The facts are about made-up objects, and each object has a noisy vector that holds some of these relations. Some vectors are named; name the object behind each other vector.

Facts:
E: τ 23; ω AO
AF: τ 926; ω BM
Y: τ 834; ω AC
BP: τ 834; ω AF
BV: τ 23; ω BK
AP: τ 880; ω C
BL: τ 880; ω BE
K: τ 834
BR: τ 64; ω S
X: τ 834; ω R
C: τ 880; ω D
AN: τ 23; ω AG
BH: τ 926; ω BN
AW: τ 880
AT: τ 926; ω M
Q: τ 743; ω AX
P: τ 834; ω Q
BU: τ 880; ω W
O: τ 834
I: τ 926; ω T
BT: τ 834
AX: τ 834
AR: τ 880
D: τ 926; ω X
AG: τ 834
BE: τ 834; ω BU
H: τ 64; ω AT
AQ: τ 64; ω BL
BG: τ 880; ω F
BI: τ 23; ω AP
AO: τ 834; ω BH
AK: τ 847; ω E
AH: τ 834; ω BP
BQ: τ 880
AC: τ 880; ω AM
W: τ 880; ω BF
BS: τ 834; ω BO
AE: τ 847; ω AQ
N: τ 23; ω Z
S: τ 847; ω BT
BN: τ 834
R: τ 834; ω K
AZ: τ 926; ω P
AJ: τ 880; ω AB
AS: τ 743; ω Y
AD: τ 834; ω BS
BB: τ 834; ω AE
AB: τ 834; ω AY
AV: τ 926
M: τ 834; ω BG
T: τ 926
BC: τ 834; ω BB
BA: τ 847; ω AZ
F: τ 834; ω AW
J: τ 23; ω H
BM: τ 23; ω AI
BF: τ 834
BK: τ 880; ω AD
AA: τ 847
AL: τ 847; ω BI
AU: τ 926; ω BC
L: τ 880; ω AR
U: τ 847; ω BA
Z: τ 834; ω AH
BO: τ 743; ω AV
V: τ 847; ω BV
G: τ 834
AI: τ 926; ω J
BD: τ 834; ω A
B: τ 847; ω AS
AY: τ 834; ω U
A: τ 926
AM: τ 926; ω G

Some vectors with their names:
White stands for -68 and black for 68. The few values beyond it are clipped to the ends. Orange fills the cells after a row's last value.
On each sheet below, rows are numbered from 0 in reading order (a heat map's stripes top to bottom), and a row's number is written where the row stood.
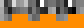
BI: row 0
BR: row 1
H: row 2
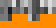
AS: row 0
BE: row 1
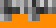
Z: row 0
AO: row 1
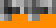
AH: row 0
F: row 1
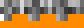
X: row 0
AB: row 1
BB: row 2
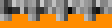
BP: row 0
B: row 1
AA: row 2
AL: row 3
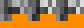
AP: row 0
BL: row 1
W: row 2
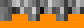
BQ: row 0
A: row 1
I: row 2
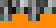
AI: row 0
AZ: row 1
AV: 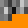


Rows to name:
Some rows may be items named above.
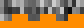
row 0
Z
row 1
AC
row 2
BH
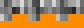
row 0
K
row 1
AN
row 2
F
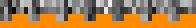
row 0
AI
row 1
BI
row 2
U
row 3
BU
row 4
AJ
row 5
BA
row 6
BB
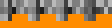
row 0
BA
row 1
V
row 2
V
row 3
AJ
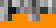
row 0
AE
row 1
AX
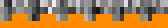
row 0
BV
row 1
BU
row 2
BD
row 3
AL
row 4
AS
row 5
Q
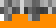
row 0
X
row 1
C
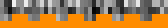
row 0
BM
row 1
Y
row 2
BN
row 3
AF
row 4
J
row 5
L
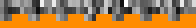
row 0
AP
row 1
BM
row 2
BC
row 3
D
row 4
AQ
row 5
BG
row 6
E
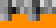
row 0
S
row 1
N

